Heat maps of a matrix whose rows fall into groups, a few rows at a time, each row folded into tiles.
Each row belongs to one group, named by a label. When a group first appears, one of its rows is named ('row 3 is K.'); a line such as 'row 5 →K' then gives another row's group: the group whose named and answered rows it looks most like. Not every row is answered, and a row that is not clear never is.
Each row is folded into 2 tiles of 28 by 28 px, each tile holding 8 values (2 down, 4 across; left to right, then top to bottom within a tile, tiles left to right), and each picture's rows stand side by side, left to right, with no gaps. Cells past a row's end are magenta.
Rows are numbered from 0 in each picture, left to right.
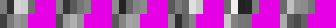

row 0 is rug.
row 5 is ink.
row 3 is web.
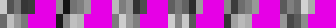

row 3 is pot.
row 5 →web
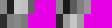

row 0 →rug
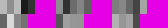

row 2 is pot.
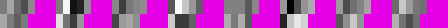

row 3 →ink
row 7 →ink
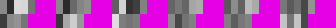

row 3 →web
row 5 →pot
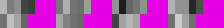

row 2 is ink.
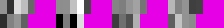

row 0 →rug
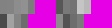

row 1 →web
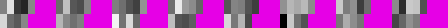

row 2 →pot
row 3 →ink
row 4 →pot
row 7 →rug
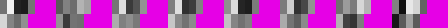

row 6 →web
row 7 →rug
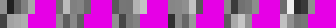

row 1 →ink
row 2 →web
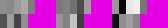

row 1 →pot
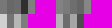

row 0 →pot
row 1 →pot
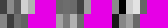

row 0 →web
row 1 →pot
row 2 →rug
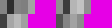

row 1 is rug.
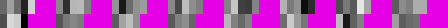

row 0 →pot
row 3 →rug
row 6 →web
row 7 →web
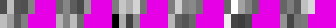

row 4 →ink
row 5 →web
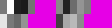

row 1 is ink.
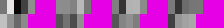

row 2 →rug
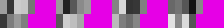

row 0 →rug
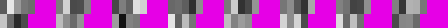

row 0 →ink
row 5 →pot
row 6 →pot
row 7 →rug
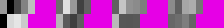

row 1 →ink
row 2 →ink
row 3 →rug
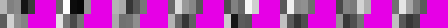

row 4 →web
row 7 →ink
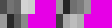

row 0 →web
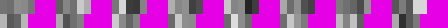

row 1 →web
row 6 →pot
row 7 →web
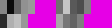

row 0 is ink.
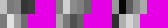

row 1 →ink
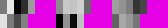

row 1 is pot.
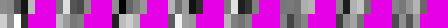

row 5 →web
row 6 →rug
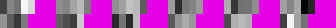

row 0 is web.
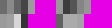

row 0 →pot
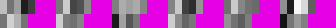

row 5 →rug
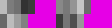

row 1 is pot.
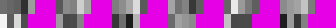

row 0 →pot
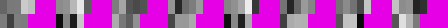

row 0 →web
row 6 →pot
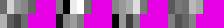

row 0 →ink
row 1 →rug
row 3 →web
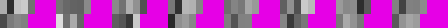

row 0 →rug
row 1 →pot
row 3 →rug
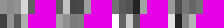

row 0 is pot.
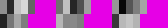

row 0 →rug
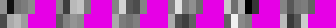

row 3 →ink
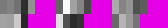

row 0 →pot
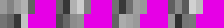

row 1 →rug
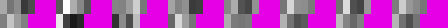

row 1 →ink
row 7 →ink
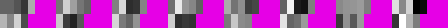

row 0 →pot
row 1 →ink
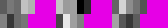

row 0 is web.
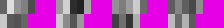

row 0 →ink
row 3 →pot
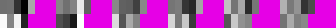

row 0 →pot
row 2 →pot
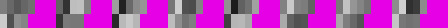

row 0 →pot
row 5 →ink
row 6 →ink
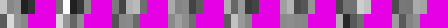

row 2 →rug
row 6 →web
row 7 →web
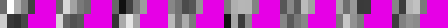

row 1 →ink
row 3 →pot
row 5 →web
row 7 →rug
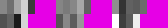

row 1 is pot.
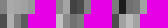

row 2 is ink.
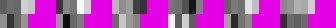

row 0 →web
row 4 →web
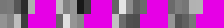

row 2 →ink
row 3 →web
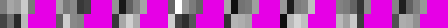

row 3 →ink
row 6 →pot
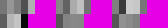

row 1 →rug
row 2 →rug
